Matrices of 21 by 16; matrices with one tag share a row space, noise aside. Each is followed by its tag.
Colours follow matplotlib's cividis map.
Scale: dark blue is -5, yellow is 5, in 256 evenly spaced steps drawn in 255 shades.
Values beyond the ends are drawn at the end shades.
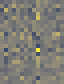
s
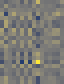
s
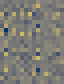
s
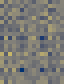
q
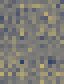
q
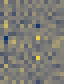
s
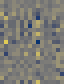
s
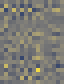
s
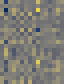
s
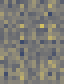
q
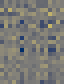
q
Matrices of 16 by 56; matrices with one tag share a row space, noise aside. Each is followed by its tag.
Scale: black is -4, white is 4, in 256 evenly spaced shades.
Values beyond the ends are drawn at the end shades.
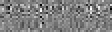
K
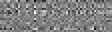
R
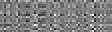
R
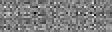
R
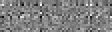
K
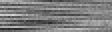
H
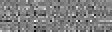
R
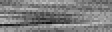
H
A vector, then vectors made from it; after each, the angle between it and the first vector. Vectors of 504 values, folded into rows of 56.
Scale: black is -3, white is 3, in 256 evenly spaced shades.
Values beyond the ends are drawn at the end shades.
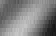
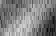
nearly parallel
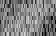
partly aligned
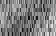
partly opposed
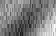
nearly opposite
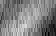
nearly parallel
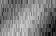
nearly parallel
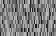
orthogonal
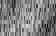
partly aligned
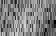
partly aligned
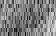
partly opposed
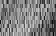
partly aligned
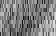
partly opposed
